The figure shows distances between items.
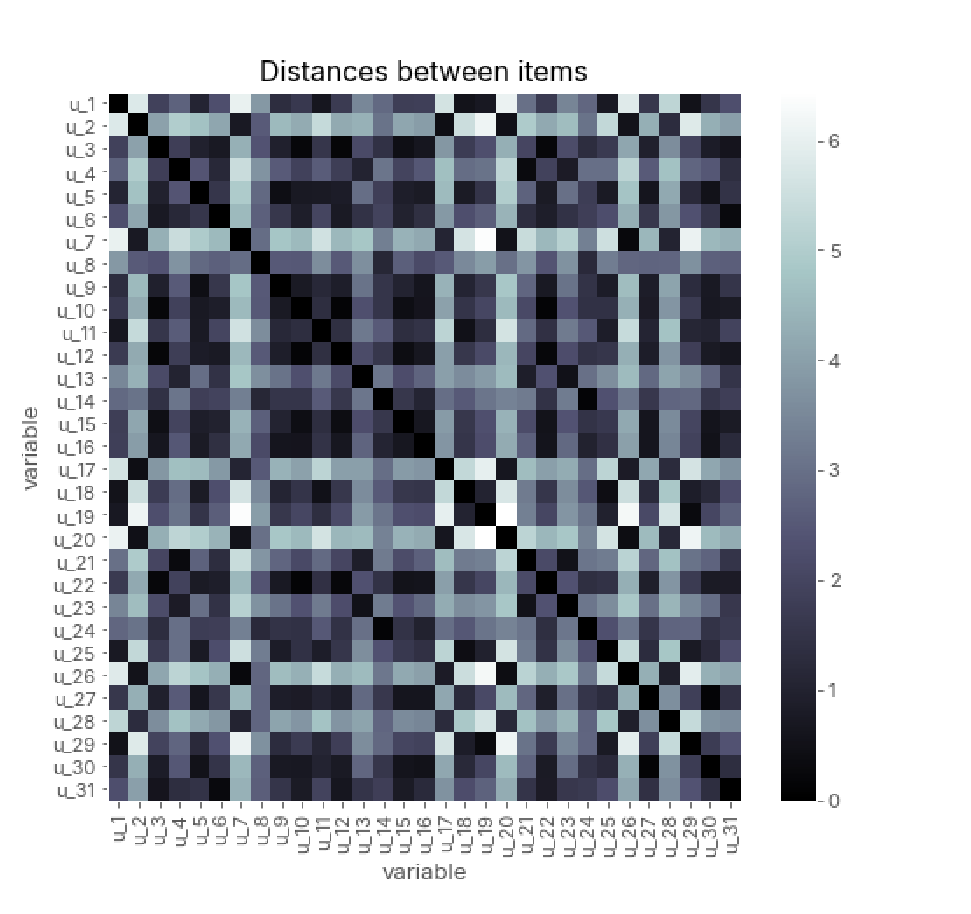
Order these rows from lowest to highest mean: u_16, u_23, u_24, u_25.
u_16, u_24, u_25, u_23
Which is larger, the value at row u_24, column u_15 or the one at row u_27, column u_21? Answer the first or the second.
the second
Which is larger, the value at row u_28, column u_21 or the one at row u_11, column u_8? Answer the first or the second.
the first
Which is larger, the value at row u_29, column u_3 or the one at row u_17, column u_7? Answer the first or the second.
the first
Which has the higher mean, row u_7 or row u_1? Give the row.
u_7
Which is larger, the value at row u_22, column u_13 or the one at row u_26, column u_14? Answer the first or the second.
the second
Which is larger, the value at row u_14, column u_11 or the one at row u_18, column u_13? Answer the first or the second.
the second
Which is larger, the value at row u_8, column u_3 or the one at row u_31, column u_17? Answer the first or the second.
the second
